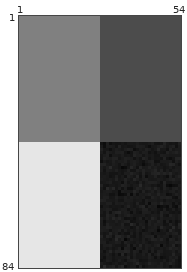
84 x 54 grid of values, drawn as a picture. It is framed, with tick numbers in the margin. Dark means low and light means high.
It is made of 2 by 2 panels. Panel 1,1: middling, flat. Panel 1,2: low, flat. Panel 2,1: very high, flat. Panel 2,2: very low, fine-grained, faint in contrast.
